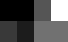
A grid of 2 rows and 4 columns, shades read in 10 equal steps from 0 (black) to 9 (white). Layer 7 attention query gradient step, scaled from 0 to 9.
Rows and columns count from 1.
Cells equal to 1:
1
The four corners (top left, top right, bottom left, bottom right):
0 9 2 4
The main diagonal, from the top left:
0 1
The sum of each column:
2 1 7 13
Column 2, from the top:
0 1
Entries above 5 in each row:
1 0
